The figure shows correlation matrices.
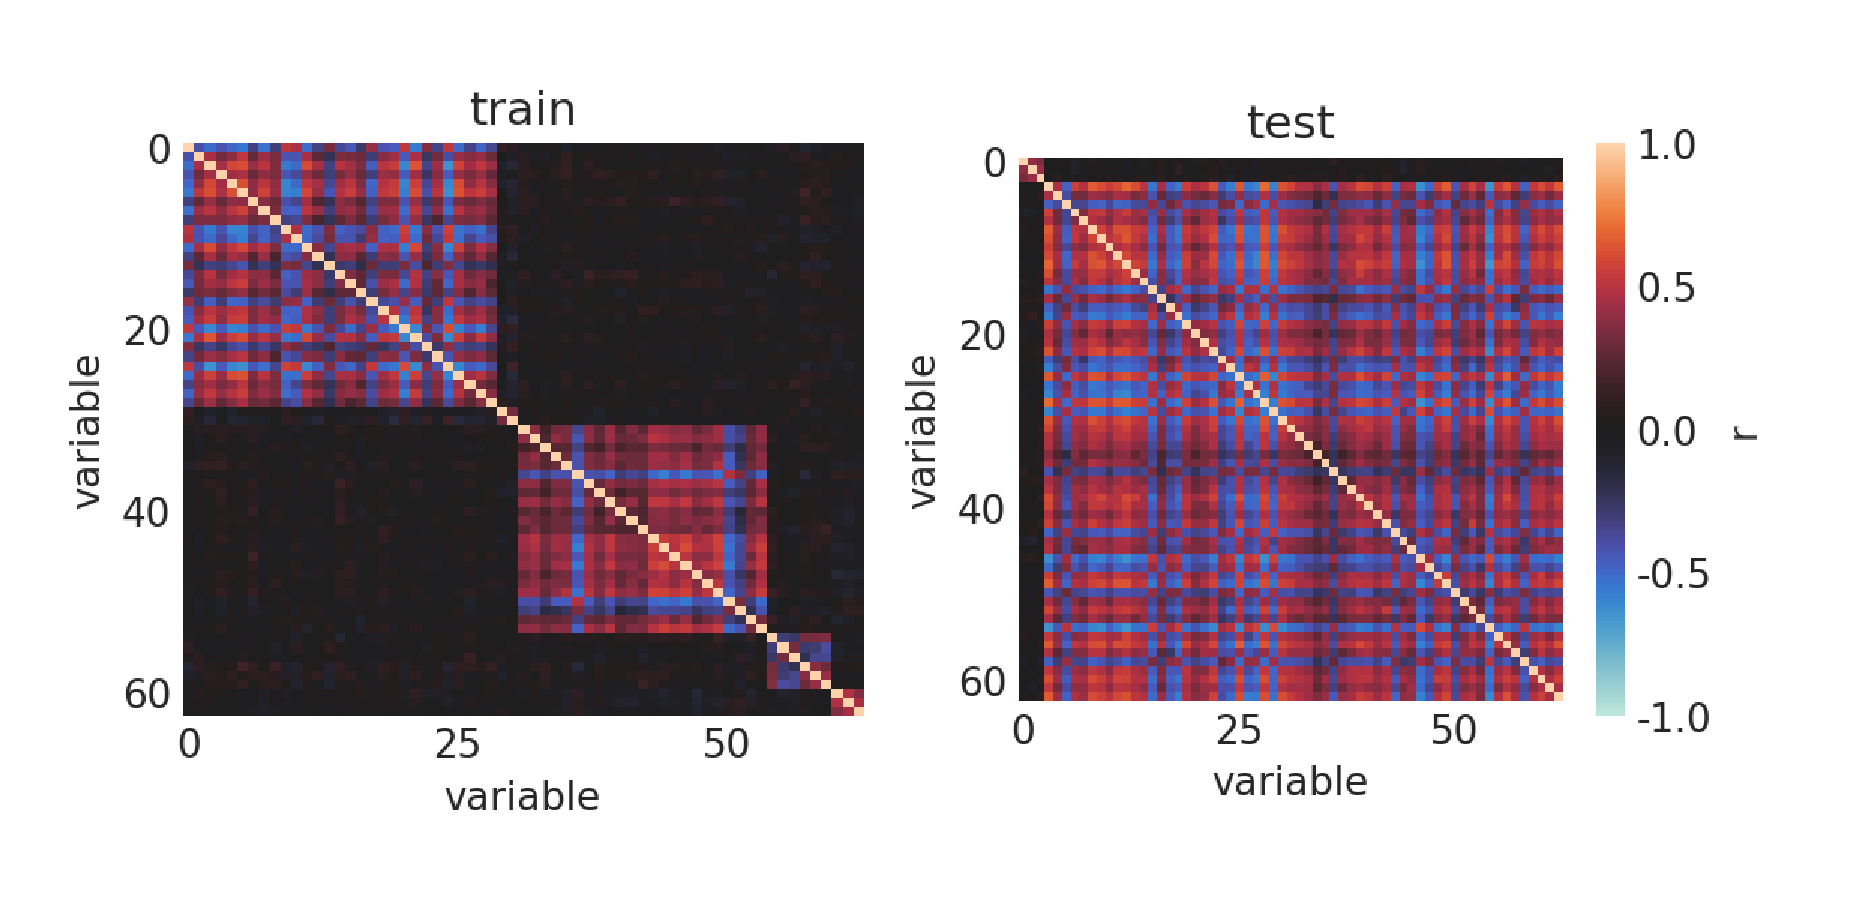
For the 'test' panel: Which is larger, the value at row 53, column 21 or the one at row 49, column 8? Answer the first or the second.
the second
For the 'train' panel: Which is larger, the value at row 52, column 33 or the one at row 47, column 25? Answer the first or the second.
the first
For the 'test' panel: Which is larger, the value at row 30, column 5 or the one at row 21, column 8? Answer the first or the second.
the second
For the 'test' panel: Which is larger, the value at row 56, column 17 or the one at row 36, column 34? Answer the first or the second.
the second
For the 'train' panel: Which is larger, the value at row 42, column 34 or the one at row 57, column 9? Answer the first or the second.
the first
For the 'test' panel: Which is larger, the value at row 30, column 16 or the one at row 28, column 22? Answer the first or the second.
the second
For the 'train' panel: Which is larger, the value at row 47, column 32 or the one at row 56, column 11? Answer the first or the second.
the first
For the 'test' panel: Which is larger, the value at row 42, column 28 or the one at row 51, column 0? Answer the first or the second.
the first
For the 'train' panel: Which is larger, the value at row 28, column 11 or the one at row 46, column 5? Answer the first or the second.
the first
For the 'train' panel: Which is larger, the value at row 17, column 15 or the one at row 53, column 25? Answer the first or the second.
the second
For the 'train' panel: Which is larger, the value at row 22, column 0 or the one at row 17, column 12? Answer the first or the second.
the first
